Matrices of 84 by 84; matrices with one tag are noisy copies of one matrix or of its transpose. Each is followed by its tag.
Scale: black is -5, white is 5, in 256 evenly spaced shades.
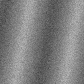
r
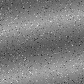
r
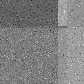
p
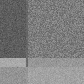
p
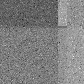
p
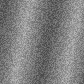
r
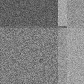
p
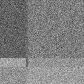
p
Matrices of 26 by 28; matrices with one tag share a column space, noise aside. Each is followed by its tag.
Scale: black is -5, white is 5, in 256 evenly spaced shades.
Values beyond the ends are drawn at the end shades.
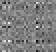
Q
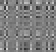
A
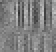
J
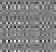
Q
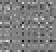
Q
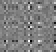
Q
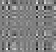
A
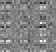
Q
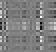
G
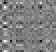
Q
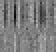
J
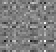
Q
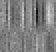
J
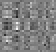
G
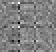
Q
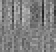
J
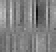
J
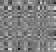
A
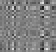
A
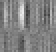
J
